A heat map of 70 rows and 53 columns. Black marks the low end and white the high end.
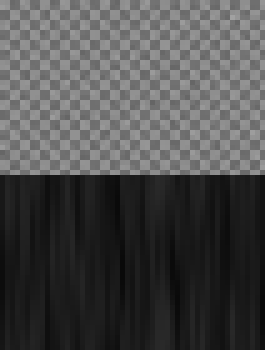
It is made of 2 by 1 panels. Panel 1,1: middling, checkered. Panel 2,1: very low, streaked downward, faint in contrast.
